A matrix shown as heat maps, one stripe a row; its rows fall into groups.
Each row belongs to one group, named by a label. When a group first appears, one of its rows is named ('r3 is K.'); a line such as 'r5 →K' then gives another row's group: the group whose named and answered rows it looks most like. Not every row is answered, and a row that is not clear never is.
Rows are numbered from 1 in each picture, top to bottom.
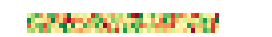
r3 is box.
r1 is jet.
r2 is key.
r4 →box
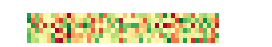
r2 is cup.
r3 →box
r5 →key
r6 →key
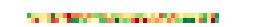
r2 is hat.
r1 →key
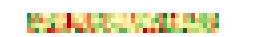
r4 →hat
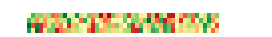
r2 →box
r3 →jet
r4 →jet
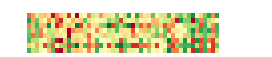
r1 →hat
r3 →hat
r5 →jet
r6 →key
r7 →hat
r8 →key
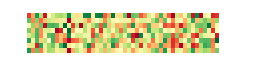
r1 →box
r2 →jet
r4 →cup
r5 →jet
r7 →box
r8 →jet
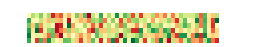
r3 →cup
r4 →jet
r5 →key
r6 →box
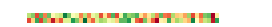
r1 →box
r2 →hat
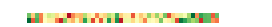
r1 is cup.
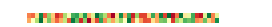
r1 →hat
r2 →hat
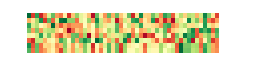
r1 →jet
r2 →box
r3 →key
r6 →box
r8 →cup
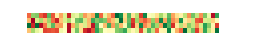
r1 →hat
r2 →hat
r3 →jet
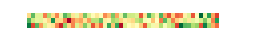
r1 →box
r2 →key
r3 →cup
